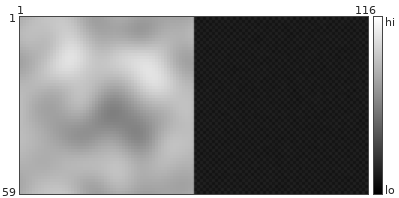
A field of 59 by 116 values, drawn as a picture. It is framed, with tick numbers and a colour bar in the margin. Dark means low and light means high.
It is made of 1 by 2 panels. Panel 1,1: high, smooth. Panel 1,2: very low, checkered, faint in contrast.
